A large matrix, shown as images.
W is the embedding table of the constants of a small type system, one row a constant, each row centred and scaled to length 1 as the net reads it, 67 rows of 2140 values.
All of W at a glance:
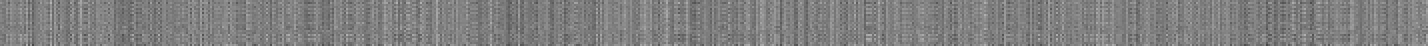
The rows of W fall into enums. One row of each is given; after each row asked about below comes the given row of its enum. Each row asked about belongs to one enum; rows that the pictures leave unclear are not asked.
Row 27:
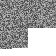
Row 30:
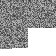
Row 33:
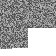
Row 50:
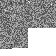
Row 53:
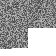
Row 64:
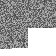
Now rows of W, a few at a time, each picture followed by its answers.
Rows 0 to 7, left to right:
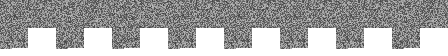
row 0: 64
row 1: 53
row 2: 33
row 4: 64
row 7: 53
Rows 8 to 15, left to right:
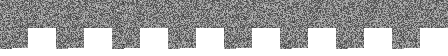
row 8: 27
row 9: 33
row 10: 50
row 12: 33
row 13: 53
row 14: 53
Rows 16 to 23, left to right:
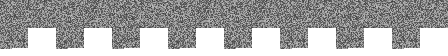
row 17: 53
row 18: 33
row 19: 53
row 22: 33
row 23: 64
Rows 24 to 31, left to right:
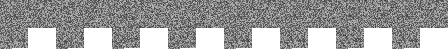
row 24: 64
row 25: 53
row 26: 33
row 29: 64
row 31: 64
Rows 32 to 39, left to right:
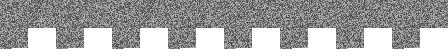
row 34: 53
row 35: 27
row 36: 64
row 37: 27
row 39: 27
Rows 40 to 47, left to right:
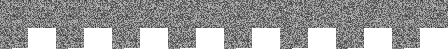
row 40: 30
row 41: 30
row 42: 64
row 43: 33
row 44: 64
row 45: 50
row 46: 53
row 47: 30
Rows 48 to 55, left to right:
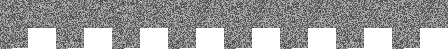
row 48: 33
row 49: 64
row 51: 53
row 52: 53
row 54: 64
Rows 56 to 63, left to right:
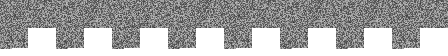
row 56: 64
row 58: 27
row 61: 53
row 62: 53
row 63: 64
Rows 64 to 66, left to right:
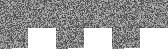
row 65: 27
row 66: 33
